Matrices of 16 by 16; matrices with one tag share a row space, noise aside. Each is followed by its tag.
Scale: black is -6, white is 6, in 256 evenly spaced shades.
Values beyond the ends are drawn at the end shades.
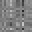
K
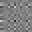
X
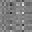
K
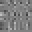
X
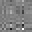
K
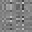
K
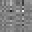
K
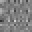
X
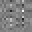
K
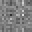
K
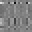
X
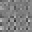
X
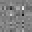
K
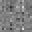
K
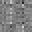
K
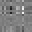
K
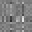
K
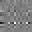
X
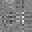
K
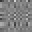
X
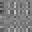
X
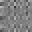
X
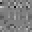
X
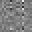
K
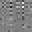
K
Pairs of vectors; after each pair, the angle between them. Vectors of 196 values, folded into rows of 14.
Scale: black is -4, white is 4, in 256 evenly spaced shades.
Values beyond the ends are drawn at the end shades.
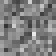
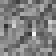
nearly parallel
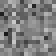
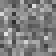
nearly opposite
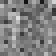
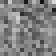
nearly parallel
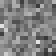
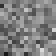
partly opposed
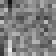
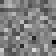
partly opposed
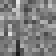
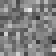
partly opposed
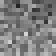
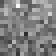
nearly opposite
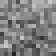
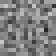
orthogonal
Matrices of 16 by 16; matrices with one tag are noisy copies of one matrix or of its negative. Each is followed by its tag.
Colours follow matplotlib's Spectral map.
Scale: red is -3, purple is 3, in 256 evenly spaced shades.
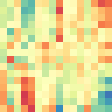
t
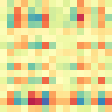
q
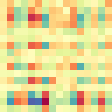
q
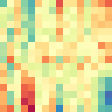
t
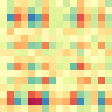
q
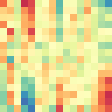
t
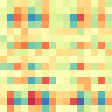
q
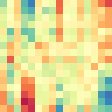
t
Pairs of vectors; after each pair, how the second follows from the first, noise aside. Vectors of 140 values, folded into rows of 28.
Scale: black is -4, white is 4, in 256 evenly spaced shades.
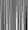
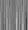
shrunk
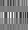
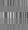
shrunk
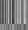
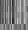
copied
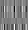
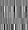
copied
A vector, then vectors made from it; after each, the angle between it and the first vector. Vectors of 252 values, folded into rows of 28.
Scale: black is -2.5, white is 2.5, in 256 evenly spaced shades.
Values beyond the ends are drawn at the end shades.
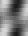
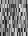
orthogonal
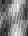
nearly opposite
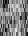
partly opposed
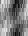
nearly parallel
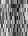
partly aligned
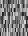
orthogonal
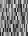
orthogonal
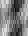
nearly parallel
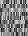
orthogonal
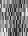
partly aligned
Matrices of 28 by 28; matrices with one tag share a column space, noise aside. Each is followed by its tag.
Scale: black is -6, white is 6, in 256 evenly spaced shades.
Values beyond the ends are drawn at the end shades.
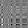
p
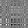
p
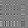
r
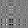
p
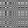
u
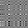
r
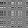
u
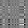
p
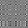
r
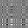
p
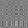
r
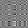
r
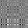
p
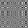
u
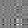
p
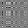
u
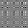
u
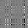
p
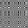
u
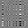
r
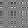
u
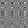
u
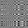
r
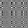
u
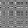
u
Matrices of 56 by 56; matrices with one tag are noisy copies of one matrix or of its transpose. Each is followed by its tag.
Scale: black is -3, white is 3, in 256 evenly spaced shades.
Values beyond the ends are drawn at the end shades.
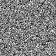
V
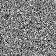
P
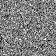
P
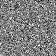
P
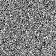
V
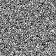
V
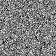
V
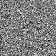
P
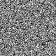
V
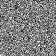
P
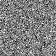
V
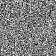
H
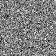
P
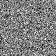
P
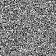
H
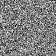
H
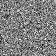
P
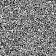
H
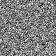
V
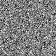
V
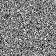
P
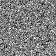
V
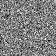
P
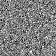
V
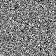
P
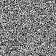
H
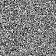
H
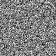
V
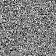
H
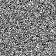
V
